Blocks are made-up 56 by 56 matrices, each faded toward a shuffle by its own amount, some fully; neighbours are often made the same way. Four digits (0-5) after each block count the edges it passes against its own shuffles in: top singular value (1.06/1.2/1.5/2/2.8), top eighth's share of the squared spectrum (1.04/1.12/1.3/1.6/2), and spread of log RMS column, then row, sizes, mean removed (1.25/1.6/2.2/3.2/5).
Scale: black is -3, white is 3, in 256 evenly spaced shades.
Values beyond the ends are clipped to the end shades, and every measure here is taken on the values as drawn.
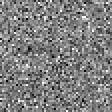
3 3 1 1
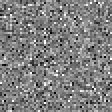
3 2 0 1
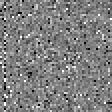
2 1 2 0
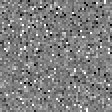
0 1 0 0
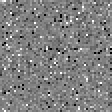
1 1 0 0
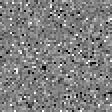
0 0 0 0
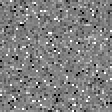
0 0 0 0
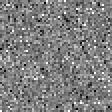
0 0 0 0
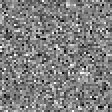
1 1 0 2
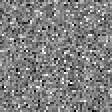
0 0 0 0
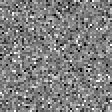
0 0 0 0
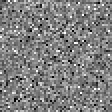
0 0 0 0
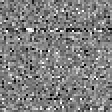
1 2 0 3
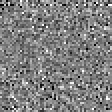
1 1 0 2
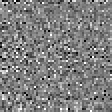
4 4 2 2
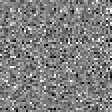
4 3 2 2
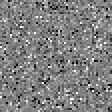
1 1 0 0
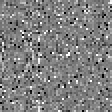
3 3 1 0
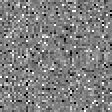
3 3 1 1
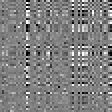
5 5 4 3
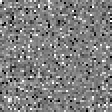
3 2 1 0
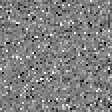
2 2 0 0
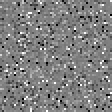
2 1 0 0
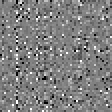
4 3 2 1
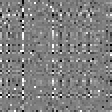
5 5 3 3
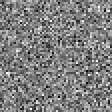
2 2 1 0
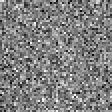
2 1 0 0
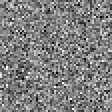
0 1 0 0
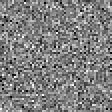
3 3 1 0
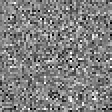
3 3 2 2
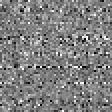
3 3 1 3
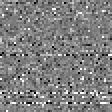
3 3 0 3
